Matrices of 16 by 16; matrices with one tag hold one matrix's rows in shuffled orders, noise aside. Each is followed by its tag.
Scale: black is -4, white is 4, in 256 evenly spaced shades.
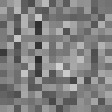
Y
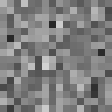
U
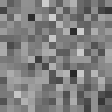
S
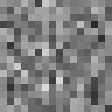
U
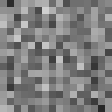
U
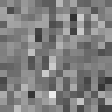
S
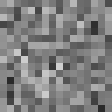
U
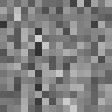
Y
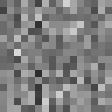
Y
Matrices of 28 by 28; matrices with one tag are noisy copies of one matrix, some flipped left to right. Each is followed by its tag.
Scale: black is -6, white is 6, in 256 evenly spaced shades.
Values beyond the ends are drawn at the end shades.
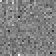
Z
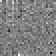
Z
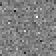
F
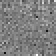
Z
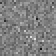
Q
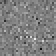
Q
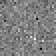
Q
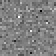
F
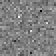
F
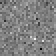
Q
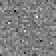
F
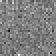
Z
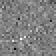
Q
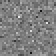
F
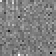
Z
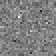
F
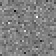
F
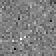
Q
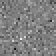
Q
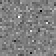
F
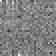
Z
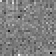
Z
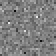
F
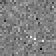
Q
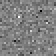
F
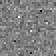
F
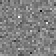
F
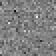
F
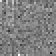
Z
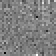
Z
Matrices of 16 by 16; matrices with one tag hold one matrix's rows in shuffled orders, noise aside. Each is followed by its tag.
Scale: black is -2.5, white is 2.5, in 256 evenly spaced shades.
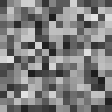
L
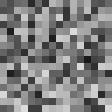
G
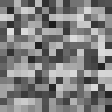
L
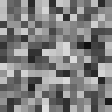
G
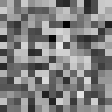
G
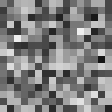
L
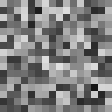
G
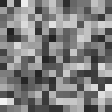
L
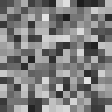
G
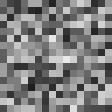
L
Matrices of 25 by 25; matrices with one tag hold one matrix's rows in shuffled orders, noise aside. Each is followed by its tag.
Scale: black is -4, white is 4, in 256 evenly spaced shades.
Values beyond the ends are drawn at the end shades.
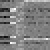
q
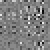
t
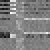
q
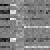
q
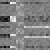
q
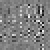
t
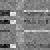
q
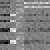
q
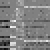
q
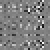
t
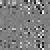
t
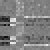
q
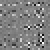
t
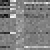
q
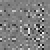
t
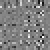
t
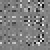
t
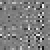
t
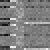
q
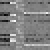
q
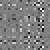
t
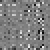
t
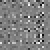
t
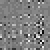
t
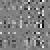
t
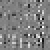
t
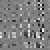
t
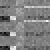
q
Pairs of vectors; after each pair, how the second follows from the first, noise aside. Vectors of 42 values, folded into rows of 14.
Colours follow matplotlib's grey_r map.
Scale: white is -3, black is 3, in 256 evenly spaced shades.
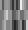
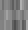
shrunk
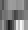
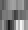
copied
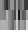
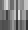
negated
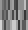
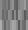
shrunk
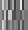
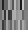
negated
